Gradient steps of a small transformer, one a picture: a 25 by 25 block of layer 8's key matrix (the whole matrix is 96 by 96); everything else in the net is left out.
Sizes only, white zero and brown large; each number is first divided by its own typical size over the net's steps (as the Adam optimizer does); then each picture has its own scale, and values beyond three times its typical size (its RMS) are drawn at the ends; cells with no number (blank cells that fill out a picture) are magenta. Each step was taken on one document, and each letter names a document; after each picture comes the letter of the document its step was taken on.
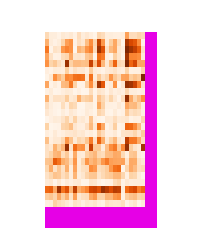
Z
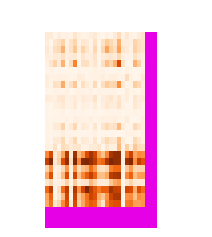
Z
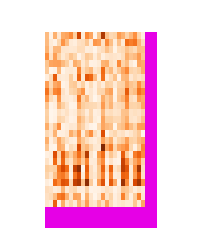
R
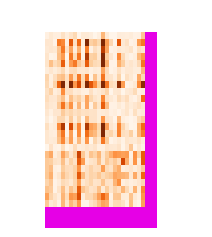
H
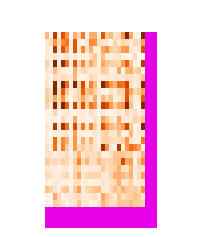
H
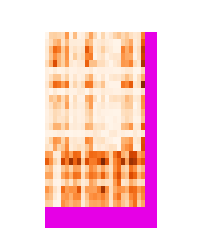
Z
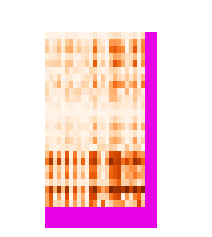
Z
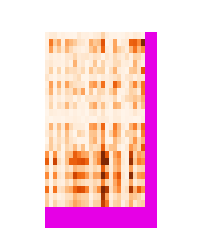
H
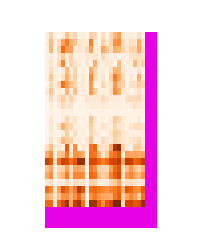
Z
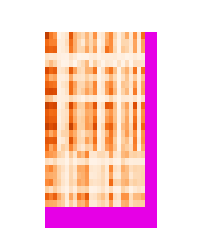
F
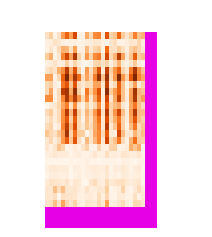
R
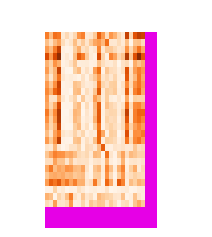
R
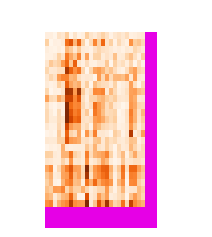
R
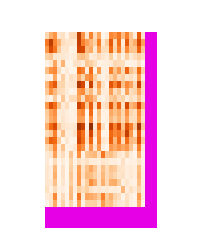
F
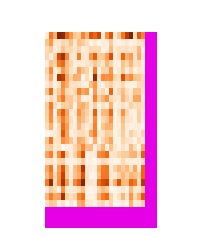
R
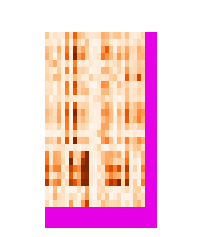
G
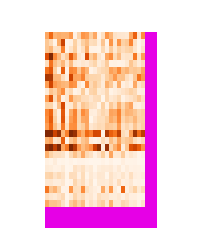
F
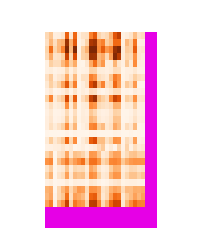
Z
